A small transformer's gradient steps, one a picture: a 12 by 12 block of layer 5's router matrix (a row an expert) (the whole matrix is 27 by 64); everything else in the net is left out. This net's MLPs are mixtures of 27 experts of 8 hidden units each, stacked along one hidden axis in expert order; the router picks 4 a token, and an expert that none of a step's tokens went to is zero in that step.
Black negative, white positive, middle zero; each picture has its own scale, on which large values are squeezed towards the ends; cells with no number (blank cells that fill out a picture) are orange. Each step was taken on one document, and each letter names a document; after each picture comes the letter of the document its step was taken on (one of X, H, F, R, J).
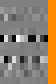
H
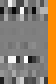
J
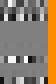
J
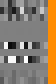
J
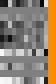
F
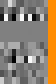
J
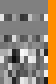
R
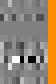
H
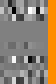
J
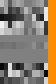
F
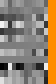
F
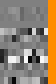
R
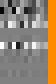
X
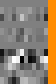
R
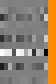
F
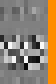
H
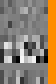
H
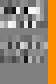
X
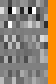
X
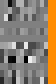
J
